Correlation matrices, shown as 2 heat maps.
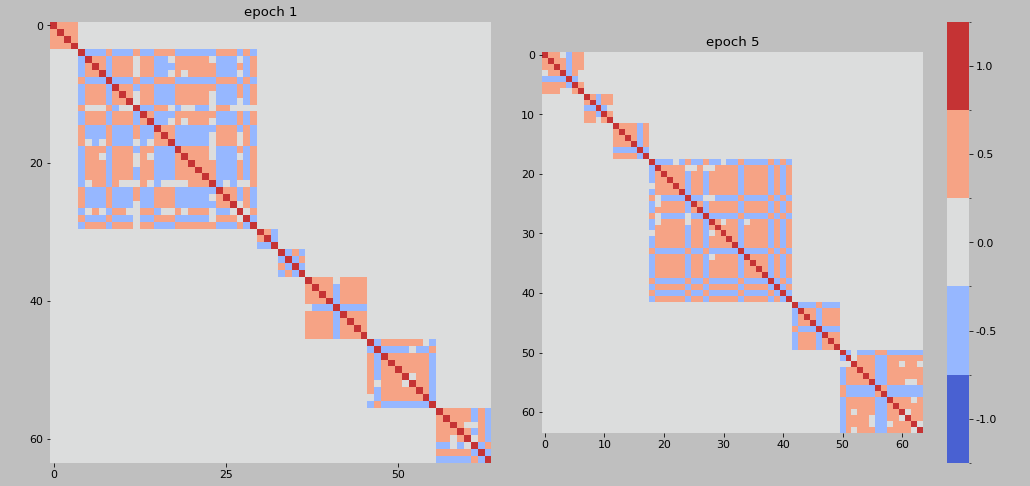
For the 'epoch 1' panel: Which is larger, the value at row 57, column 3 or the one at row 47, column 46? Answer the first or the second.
the first
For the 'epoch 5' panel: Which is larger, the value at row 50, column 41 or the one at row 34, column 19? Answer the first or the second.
the second
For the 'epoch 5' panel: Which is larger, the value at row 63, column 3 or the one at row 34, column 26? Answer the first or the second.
the second
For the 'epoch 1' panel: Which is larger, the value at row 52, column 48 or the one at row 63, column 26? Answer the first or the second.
the first
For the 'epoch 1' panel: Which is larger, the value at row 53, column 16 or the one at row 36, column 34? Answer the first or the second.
the second
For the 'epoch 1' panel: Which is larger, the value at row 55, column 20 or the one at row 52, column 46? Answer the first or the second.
the second
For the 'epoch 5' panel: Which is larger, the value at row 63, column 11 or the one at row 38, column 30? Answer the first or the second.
the first
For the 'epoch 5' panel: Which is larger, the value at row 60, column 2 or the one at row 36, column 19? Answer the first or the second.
the second
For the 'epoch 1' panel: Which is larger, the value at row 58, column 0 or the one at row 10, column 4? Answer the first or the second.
the first
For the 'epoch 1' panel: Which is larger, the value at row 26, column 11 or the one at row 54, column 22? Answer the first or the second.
the second
